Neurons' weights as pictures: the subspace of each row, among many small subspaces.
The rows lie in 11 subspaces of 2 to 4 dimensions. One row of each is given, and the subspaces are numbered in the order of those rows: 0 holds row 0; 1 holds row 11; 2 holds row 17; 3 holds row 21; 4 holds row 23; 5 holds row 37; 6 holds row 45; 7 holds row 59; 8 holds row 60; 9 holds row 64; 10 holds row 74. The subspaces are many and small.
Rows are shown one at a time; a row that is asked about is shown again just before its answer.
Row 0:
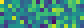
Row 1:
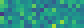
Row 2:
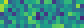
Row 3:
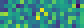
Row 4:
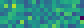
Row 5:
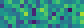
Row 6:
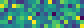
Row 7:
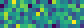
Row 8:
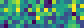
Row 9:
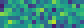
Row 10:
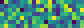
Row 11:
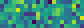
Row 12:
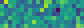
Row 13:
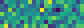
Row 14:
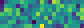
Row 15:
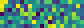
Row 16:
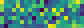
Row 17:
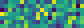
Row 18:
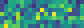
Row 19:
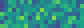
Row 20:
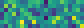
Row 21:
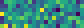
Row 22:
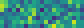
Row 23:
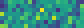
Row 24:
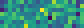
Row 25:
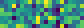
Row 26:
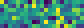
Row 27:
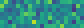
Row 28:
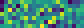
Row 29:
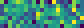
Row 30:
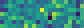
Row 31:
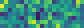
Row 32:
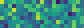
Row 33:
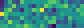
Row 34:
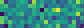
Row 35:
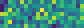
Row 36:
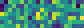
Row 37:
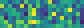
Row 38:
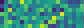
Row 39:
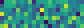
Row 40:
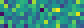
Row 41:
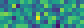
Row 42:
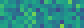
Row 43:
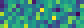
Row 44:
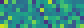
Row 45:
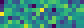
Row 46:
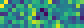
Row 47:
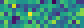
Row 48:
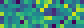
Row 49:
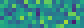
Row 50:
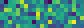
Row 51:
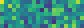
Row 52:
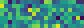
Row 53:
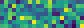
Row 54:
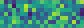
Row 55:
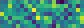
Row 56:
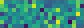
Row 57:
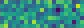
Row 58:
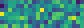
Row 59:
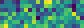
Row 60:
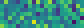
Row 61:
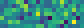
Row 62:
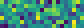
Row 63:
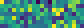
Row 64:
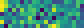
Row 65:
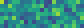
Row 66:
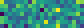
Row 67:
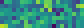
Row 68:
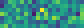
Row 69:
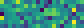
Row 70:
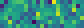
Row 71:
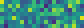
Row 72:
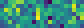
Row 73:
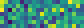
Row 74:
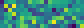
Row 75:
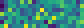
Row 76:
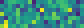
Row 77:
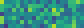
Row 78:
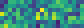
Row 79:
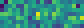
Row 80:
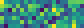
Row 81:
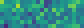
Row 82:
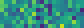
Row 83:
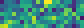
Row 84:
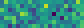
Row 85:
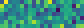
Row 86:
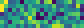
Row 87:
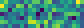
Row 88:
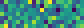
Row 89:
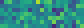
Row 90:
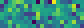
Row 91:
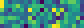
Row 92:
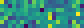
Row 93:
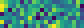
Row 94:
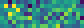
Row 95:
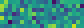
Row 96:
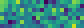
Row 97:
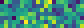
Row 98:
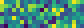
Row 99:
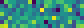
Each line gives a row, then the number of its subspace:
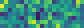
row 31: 3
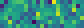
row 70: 8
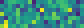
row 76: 5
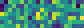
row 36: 4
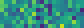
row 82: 8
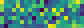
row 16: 7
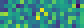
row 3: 2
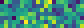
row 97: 0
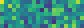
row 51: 0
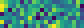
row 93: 9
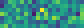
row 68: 5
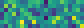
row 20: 10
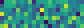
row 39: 5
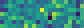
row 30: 2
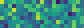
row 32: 6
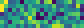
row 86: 9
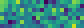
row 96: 7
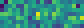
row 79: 4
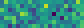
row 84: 5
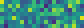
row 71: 0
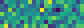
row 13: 9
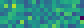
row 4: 10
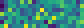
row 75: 9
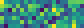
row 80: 1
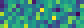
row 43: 4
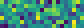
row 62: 6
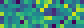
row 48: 6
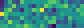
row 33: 6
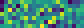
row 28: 0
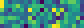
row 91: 10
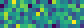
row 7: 8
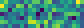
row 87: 3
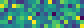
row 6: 10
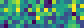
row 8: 7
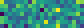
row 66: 3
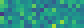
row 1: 6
